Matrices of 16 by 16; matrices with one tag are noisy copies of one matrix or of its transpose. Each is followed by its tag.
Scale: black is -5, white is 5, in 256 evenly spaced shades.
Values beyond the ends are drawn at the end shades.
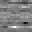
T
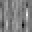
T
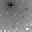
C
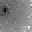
C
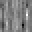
T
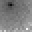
C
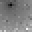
C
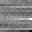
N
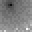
C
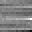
N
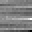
N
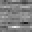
T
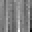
N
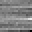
N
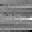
N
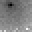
C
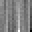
N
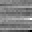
N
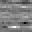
T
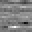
T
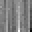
N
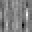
T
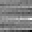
N
